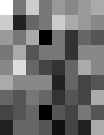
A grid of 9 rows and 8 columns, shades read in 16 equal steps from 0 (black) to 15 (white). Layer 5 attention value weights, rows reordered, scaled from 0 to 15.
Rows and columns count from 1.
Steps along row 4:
up down up same down up same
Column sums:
73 63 66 44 49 49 59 69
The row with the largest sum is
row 1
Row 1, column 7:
9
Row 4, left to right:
7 10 5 7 7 3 8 8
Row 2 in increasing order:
2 6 7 8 9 10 12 12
